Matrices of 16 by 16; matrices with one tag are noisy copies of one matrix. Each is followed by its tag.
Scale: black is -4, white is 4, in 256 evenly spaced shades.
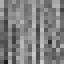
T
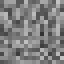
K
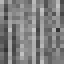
T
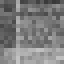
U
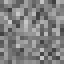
K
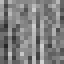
T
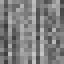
T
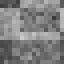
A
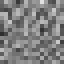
K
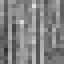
T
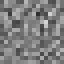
K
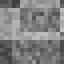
A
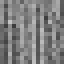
T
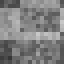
A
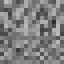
K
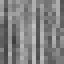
T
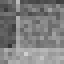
U
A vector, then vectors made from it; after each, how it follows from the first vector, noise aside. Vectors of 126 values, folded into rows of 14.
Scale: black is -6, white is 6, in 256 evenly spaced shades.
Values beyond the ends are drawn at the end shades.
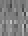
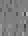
partly zeroed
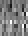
scaled up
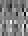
scaled up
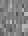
sign-scrambled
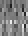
scaled up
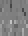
partly zeroed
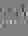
partly zeroed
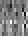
scaled up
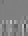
partly zeroed
